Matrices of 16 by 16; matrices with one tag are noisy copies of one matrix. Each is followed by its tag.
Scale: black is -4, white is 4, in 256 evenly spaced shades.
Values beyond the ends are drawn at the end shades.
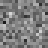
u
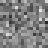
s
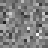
u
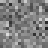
s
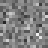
u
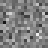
u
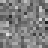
s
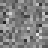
u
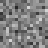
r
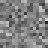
s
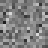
u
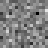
r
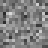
u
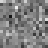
s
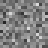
u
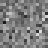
u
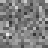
s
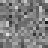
s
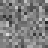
s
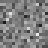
u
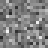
r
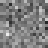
s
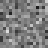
r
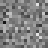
u
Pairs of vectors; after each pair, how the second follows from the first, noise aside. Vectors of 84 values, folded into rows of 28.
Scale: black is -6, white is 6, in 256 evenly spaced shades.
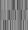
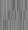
shrunk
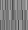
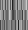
scaled up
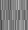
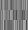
shuffled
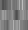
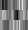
scaled up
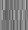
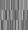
shuffled
